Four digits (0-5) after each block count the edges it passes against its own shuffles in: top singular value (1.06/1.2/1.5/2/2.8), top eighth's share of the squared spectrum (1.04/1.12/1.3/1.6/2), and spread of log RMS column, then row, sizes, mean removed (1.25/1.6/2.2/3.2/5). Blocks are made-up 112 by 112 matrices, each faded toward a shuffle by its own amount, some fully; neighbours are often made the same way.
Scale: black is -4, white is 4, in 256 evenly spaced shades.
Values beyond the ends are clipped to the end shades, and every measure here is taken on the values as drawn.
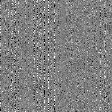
2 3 4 0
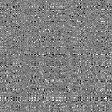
5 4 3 3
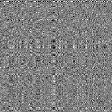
5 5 3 3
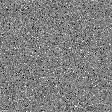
2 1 0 0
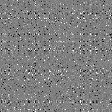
5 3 2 2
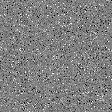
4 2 0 1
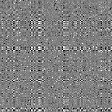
5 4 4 4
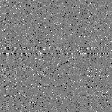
4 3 1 2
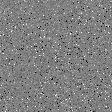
0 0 0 0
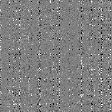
3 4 4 3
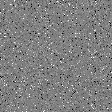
1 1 1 0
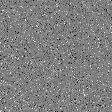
0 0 0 0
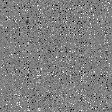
2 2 2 2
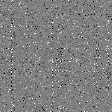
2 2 2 1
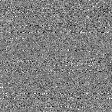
1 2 0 3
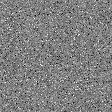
0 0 0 0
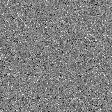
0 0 0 1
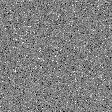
0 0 0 0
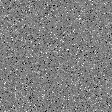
0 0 0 0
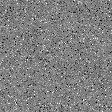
2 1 0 0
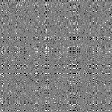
5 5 3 3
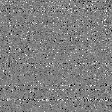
2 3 2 3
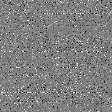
2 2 2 3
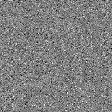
3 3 1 1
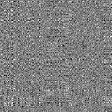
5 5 3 3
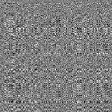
5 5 3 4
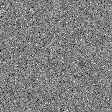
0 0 0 0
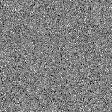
3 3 1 1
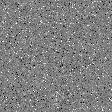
2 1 0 0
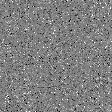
3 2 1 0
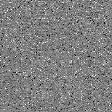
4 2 1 1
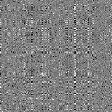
5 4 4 3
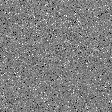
0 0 0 0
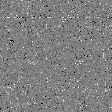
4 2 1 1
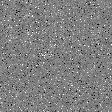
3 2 0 0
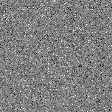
2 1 0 0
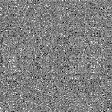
4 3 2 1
